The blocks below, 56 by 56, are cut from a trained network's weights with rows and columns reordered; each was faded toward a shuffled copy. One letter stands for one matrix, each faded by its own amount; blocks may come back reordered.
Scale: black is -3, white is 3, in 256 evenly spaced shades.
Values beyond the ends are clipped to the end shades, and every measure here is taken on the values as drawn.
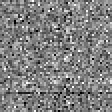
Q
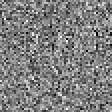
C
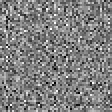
C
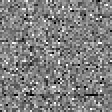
Q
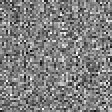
C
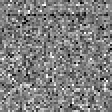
Q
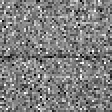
Q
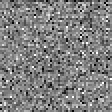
Q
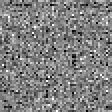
Q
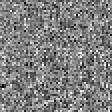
C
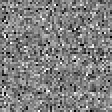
Q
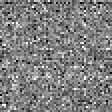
Q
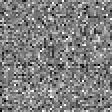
Q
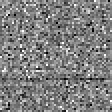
Q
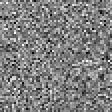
C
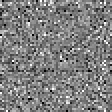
Q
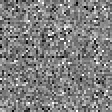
Q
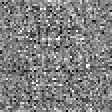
Q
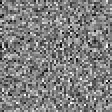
C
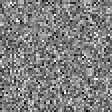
C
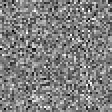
C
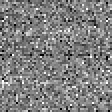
Q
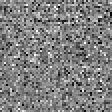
Q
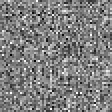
C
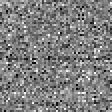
Q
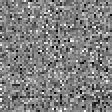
Q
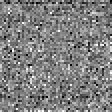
Q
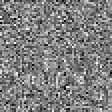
C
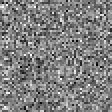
C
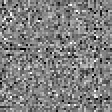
Q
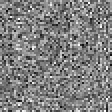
C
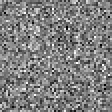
C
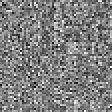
C
